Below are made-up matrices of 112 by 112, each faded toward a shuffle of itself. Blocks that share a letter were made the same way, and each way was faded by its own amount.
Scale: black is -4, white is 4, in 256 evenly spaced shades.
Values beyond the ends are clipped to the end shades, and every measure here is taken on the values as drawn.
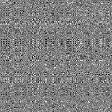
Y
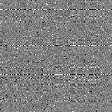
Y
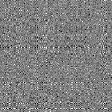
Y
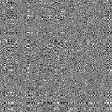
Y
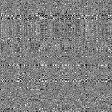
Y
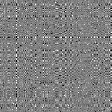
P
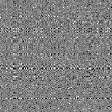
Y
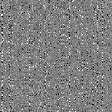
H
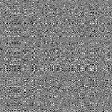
Y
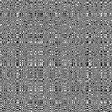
P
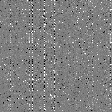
H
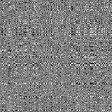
Y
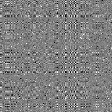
P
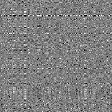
Y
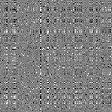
P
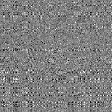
Y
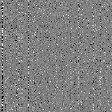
H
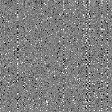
H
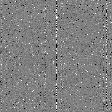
H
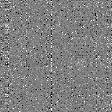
H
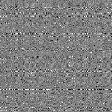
Y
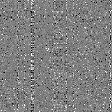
H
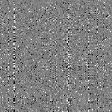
H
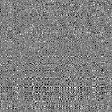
Y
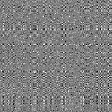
P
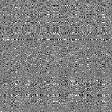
Y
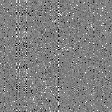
H
